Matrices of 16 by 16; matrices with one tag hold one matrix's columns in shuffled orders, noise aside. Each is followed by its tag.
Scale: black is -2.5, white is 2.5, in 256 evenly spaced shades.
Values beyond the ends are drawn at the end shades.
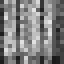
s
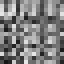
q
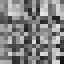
q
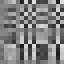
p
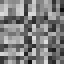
q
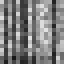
s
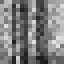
s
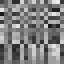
p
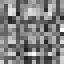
q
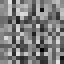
q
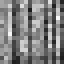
s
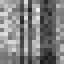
s
